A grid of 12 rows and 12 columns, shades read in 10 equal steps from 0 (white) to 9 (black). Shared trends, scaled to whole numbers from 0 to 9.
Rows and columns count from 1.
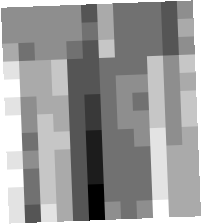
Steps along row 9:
up down up up up down same same down up same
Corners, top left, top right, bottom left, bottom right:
4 4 1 3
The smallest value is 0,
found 5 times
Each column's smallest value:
0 3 1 2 4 5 2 4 4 0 3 2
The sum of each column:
16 52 32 36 67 85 52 57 56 27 50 35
